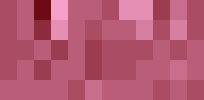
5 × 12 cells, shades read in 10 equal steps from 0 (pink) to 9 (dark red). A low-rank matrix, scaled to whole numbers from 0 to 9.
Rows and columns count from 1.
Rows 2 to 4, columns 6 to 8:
5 4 4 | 6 5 5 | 6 5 5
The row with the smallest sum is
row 1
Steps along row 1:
down up down up same up down same up down up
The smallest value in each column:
4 4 4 0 4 3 4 1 1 4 2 4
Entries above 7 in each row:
1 0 0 0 0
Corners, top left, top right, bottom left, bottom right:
5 5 4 5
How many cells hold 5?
19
